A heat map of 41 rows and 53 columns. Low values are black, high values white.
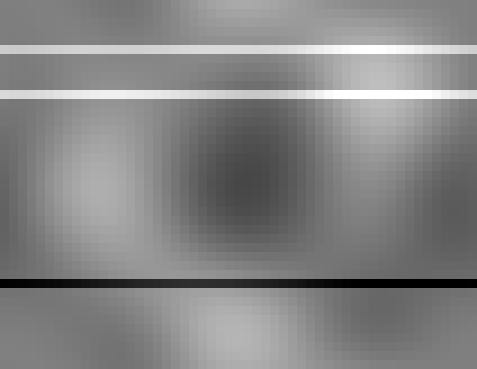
The distribution is heavy-tailed on both sides. Rows 6, 11 and 32 differ from the rows beside them. The ninth with the highest average is the top right.
